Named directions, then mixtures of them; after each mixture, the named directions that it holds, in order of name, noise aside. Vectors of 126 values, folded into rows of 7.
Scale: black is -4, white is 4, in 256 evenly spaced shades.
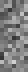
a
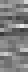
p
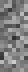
a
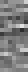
p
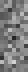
a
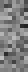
a, p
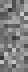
a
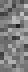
a, p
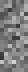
a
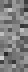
a, p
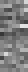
a, p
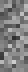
a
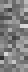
a, p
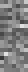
a, p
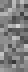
a, p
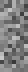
a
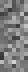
a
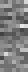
a, p
